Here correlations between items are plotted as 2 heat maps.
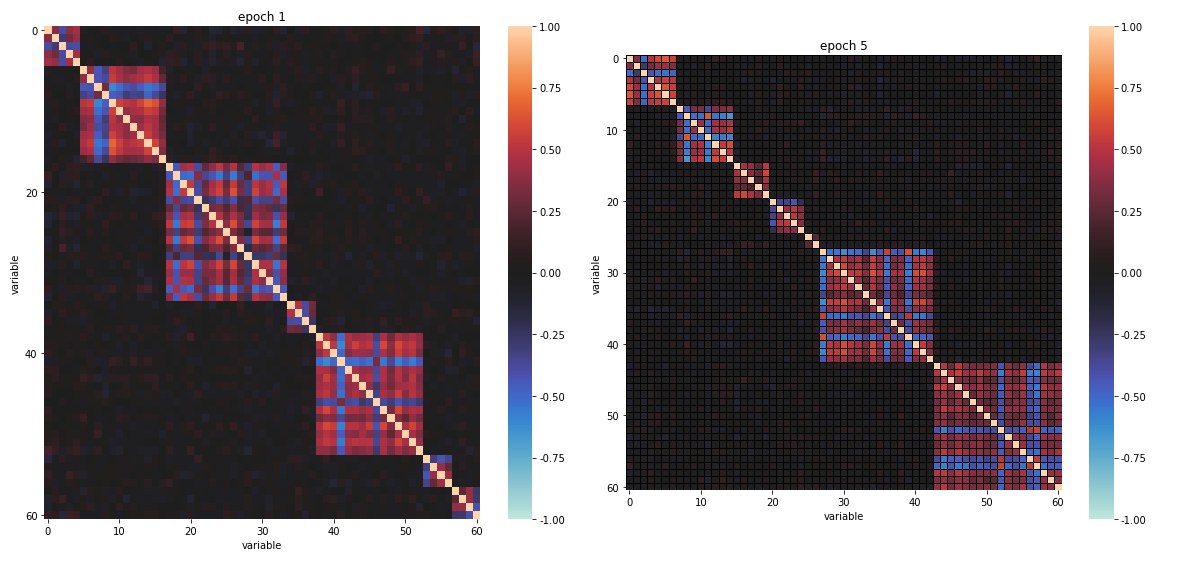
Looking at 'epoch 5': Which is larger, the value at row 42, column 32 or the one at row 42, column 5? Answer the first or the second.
the first
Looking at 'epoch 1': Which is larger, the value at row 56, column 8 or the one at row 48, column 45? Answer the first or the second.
the second
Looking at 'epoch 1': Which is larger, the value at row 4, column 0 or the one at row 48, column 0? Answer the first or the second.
the first
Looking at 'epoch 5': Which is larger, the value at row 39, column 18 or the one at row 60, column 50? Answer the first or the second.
the second
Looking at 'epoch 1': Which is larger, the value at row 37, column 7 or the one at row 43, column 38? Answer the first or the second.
the second
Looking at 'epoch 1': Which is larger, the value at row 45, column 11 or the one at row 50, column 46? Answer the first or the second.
the first
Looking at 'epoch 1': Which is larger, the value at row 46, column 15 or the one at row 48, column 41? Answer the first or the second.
the first
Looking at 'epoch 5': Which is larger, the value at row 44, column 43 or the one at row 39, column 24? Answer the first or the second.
the first
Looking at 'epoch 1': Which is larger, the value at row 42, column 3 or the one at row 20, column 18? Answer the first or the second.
the first
